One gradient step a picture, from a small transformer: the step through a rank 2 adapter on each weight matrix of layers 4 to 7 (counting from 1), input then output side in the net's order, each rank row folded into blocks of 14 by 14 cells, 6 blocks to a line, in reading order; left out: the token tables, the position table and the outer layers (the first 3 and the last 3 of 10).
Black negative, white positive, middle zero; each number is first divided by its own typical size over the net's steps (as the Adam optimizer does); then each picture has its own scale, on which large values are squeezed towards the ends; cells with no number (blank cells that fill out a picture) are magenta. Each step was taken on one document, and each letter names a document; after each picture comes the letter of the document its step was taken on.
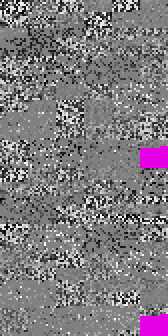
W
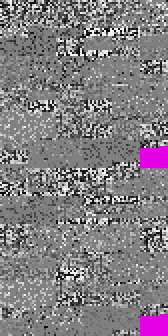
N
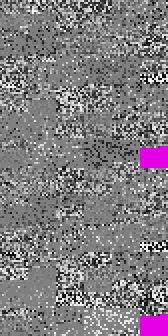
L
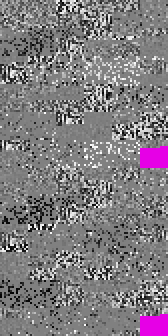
W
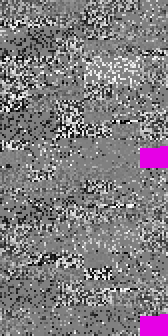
W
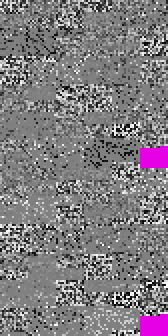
L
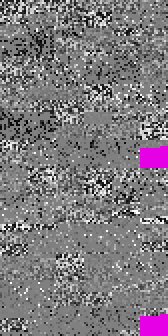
W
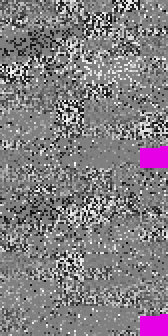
W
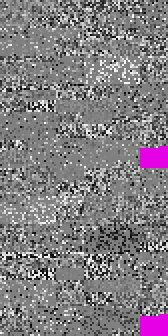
L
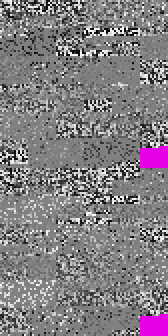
N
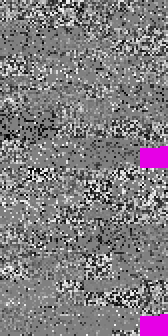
L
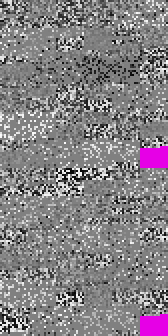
N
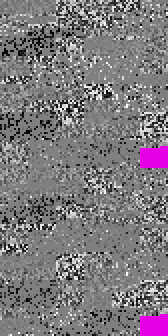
W
